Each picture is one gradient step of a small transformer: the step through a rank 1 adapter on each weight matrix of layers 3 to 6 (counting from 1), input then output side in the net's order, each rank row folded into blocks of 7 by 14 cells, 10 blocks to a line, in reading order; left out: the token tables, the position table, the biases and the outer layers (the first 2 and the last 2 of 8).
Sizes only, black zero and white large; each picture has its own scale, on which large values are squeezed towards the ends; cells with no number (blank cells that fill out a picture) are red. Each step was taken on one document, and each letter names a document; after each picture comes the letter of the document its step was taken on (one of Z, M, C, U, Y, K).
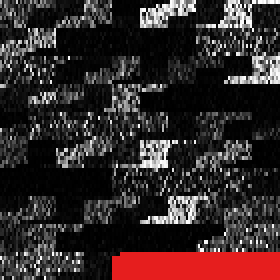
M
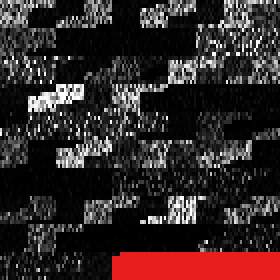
M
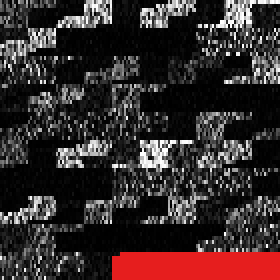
M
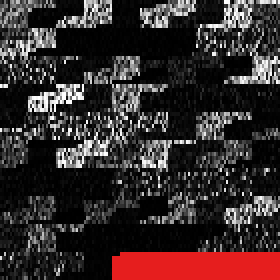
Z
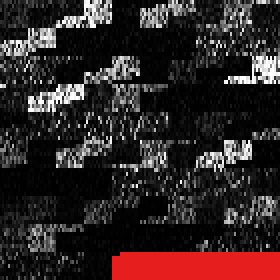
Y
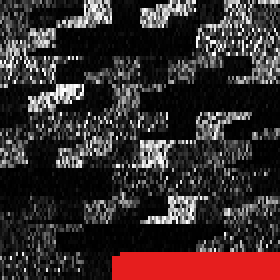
M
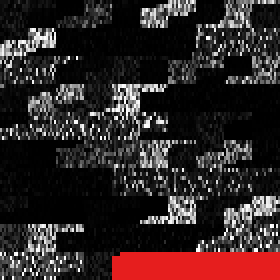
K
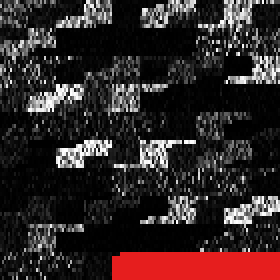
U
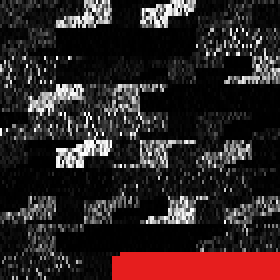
U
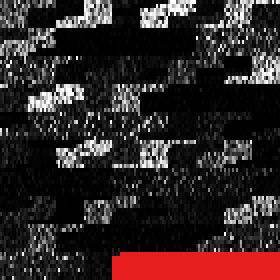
K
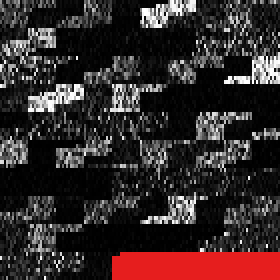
Y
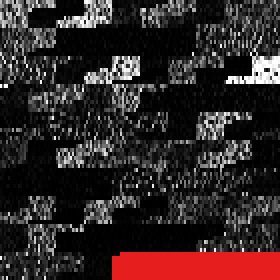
Z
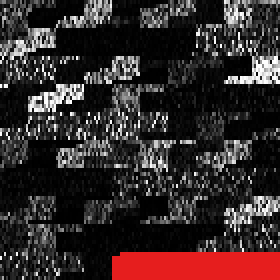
Z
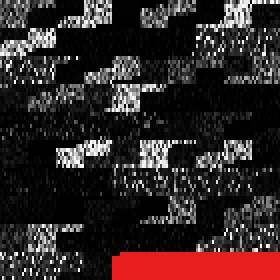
K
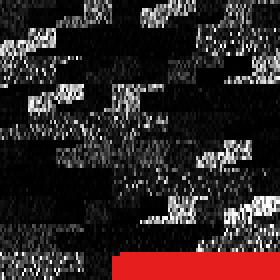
K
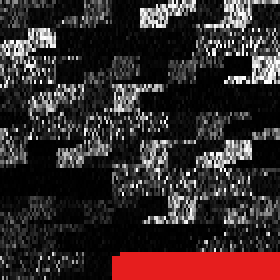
Y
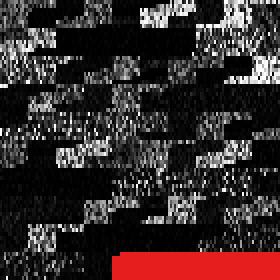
Z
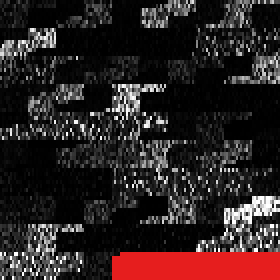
K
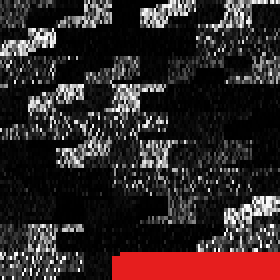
K
